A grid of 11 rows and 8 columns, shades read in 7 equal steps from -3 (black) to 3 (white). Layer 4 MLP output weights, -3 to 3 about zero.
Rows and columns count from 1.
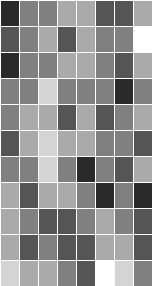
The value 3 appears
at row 2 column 8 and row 11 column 6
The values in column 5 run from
-2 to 1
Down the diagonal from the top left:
-2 0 0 0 1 0 -1 -2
